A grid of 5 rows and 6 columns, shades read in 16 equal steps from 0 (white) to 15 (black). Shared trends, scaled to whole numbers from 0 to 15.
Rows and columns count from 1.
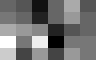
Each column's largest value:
9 11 14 15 10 10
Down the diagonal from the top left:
9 9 7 15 6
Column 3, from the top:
14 13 7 1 6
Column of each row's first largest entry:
3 3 4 4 2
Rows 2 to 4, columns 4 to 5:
9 6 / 13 10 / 15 8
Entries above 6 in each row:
5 5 4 4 3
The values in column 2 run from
6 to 11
